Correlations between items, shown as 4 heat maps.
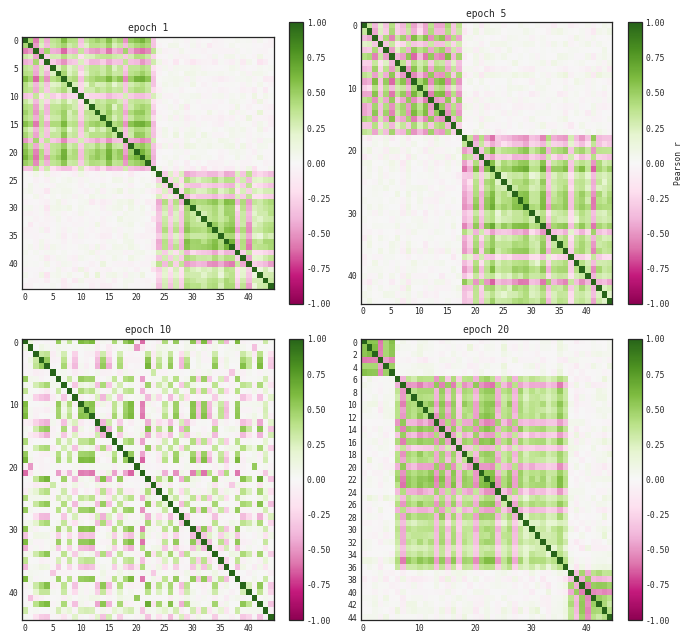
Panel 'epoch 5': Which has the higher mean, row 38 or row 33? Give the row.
38
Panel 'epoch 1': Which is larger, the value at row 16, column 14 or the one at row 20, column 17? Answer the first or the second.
the second
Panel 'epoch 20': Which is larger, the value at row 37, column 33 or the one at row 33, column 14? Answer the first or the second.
the second
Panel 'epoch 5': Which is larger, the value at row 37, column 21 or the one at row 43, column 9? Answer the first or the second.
the first
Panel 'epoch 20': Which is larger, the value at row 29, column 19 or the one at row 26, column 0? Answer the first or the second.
the first
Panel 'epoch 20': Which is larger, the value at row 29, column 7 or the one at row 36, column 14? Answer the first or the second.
the second
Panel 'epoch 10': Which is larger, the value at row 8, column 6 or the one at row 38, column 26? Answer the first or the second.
the first
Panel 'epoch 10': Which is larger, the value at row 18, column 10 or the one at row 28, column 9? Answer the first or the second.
the first
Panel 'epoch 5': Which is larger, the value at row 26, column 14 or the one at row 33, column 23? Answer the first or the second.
the first
